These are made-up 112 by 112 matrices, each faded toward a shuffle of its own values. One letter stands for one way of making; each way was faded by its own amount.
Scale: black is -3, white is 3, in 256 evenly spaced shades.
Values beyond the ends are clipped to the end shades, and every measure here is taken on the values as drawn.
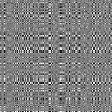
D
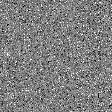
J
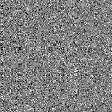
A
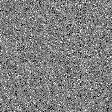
J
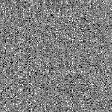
A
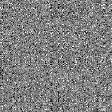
A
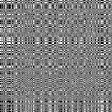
D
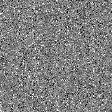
J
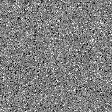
J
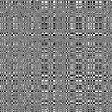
D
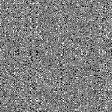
A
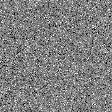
J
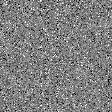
J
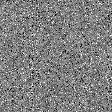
J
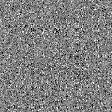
A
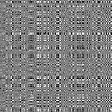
D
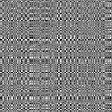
D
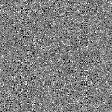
A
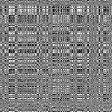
D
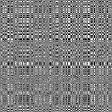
D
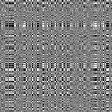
D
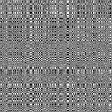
D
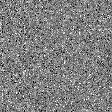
J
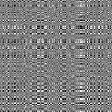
D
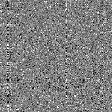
A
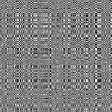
D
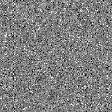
A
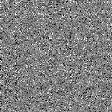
A
